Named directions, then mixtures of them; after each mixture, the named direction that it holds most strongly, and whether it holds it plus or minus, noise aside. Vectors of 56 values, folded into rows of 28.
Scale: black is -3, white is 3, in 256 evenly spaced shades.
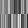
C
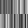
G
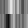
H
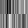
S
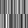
G, plus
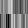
G, minus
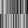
G, minus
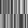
G, plus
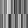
S, minus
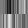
S, plus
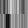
H, plus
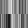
H, plus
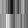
H, minus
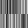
S, plus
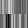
C, plus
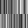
G, plus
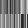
C, plus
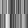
H, minus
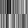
S, plus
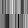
H, plus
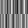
G, minus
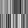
C, plus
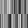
C, plus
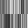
H, plus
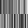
G, plus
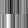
H, minus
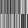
C, plus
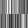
S, minus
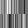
S, minus
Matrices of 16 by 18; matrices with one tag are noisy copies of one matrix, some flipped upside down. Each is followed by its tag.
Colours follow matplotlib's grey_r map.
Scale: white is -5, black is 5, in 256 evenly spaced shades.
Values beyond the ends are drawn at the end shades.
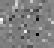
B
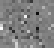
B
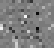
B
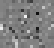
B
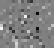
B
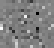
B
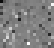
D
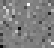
D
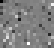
D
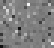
D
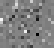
B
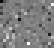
D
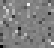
D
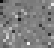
D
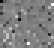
D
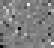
D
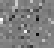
B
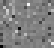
D
